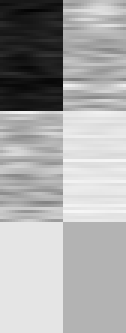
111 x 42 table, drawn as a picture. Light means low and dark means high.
It is made of 3 by 2 panels. Panel 1,1: very high, streaked across, faint in contrast. Panel 1,2: low, streaked across. Panel 2,1: low, streaked across. Panel 2,2: very low, streaked across, faint in contrast. Panel 3,1: very low, flat. Panel 3,2: low, flat.
